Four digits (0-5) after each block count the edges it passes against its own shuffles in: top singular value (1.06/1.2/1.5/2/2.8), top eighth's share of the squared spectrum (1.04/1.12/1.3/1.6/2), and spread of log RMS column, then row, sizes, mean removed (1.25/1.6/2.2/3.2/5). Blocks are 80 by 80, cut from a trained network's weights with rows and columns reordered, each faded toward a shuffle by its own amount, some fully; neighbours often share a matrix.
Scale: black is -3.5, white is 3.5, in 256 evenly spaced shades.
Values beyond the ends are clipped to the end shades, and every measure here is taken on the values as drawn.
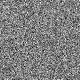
2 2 0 0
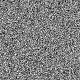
0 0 0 0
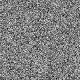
2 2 0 0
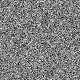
0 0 0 0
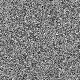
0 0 0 0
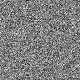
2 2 0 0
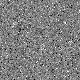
0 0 0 0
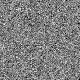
2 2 0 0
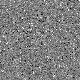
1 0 0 0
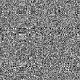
4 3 1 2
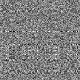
4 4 1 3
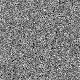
2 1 0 0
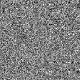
3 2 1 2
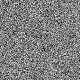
2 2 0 0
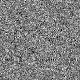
3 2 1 1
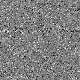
2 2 0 1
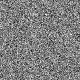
2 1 0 0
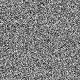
2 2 0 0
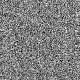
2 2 0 0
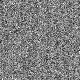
2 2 0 0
